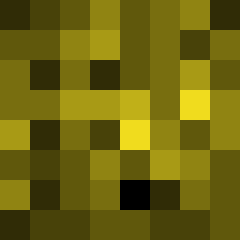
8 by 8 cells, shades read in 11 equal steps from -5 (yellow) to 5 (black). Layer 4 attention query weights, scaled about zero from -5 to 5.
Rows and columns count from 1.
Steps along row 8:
down same down same up same down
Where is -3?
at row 4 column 5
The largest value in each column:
3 3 2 3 5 3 2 3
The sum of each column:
5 16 2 0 2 2 -4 5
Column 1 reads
3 1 0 0 -2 1 -1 3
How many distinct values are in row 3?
4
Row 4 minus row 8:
-3 -2 -4 -3 -4 -2 -7 -2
